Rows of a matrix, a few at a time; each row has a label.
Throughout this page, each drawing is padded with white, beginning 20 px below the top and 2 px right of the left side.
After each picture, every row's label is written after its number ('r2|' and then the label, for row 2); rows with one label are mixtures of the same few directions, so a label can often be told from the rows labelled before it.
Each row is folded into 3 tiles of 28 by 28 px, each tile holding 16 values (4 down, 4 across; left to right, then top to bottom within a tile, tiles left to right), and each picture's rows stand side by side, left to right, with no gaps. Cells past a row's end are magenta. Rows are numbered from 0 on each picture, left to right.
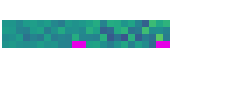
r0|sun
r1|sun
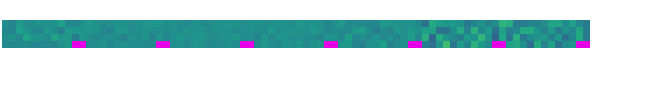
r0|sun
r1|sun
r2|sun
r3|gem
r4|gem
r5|gem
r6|gem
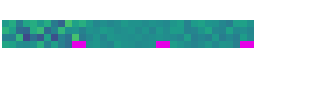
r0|sun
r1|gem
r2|sun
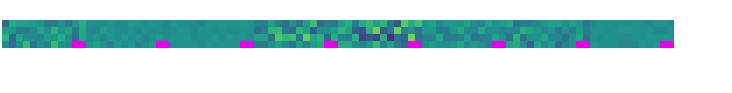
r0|gem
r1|gem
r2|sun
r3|sun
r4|sun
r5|sun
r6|gem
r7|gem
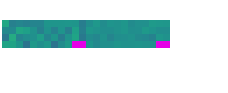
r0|gem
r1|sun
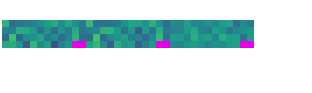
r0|gem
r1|gem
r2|sun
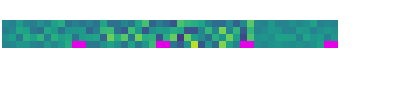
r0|sun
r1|sun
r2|gem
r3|sun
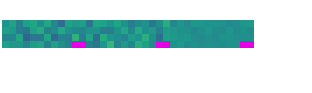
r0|sun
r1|gem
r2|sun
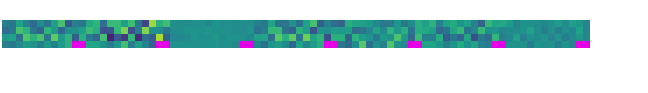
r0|sun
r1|sun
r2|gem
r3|sun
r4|gem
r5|sun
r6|gem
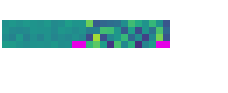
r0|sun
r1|gem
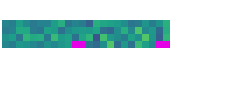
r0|sun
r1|gem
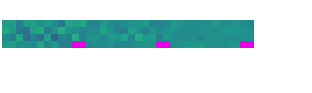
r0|sun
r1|sun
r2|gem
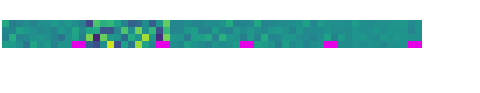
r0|gem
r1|gem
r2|sun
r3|gem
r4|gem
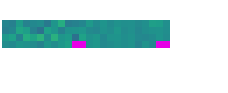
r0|sun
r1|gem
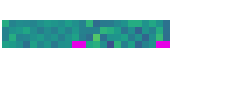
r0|gem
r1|gem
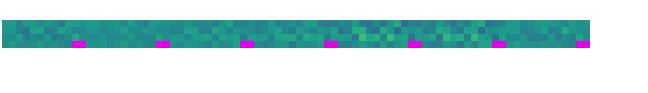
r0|sun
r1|sun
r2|sun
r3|sun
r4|sun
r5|sun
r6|sun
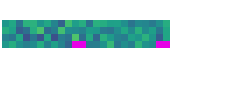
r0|sun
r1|gem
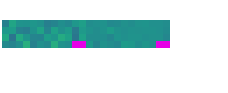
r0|gem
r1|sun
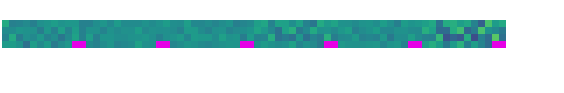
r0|gem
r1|gem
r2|sun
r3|sun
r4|sun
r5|sun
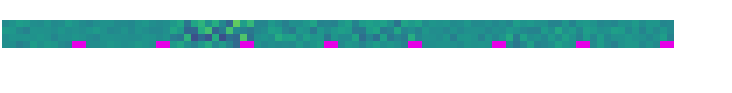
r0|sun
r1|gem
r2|sun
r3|sun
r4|sun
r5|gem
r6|gem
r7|gem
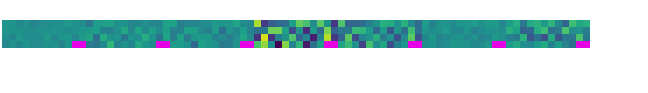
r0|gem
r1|gem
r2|gem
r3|gem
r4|gem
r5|gem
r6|sun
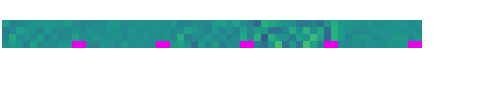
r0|gem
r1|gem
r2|gem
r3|gem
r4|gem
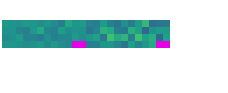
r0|sun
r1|sun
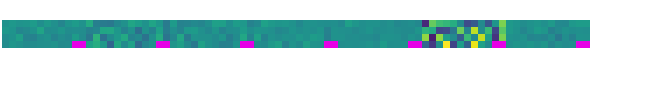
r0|sun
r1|gem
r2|gem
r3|gem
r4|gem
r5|gem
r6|sun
